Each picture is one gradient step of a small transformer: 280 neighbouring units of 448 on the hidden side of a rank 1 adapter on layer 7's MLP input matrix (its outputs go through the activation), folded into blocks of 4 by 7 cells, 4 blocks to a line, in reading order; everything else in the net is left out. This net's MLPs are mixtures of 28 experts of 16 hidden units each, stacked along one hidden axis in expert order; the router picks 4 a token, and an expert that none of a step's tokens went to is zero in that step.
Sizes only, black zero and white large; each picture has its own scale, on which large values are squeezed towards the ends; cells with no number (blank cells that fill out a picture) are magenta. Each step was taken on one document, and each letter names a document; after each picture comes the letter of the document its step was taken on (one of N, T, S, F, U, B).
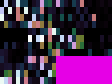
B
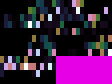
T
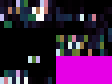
B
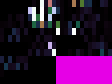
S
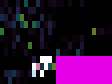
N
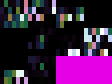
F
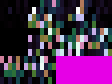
F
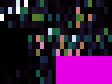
B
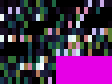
B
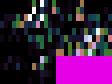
F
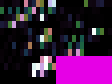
N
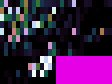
N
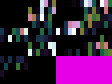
S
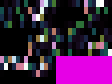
T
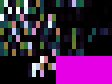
N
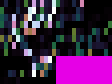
N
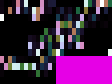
T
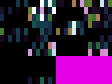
S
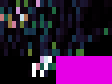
N
